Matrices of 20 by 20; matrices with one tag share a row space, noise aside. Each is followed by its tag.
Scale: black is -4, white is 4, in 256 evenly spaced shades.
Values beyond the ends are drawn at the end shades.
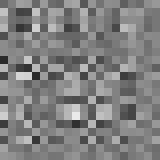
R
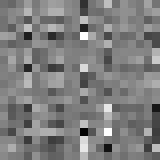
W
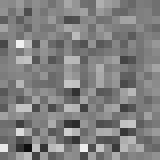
R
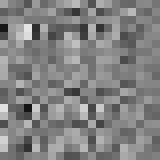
R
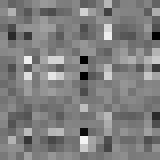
W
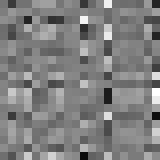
W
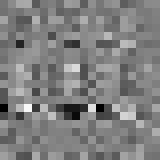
R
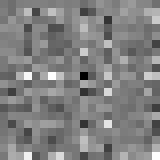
W
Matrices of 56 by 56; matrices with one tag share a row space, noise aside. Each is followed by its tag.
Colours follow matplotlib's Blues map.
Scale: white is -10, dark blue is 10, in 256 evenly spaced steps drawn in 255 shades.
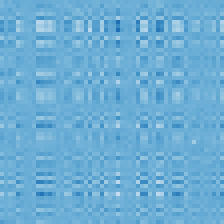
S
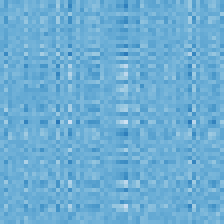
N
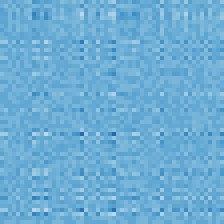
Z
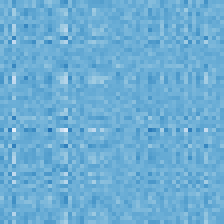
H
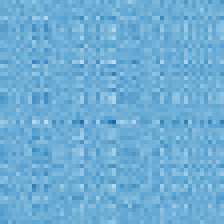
Z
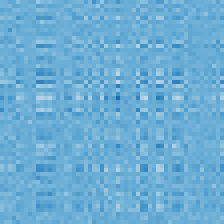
S
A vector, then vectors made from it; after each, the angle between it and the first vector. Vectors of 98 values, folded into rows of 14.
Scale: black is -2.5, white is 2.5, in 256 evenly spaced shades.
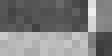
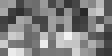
partly aligned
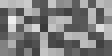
orthogonal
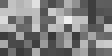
partly opposed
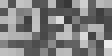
orthogonal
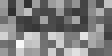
partly aligned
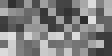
partly aligned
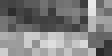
nearly parallel
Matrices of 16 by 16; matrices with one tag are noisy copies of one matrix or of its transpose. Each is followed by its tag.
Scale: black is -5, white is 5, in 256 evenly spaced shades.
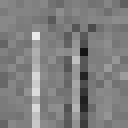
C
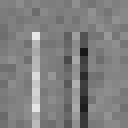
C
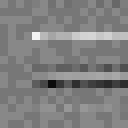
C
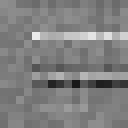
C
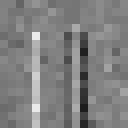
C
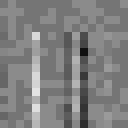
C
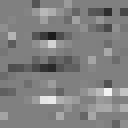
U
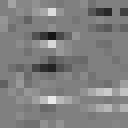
U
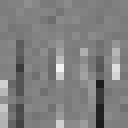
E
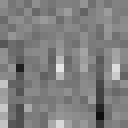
E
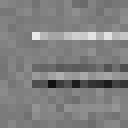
C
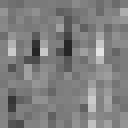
U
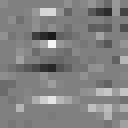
U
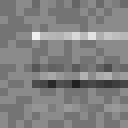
C
